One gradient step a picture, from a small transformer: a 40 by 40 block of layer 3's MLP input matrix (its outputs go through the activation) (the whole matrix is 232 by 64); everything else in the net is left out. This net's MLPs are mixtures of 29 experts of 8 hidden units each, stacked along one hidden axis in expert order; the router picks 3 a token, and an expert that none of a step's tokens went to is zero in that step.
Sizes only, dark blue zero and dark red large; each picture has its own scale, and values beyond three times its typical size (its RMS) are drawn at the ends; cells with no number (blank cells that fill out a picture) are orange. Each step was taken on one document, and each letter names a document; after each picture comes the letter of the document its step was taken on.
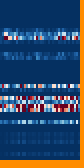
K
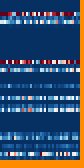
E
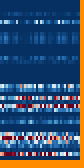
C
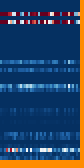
E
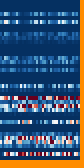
K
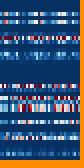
K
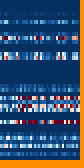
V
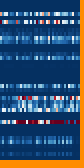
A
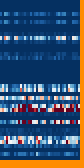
K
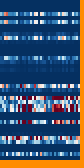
K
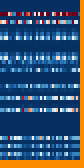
A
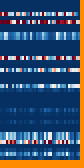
E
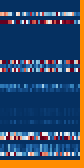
E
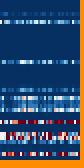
C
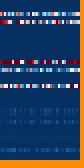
E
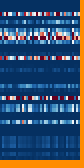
A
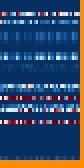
A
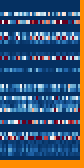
C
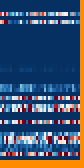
C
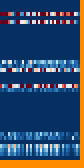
E
